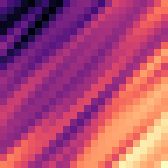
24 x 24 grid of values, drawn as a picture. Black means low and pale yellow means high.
Odd rows or columns: none. Grain: diagonal, up to the right. Slope: up to the bottom right. Ninth with the lowest average: top left. Roughest part: top left. Lone odd cells: none. Mirror symmetry: none. Ninth with the highest average: bottom right.
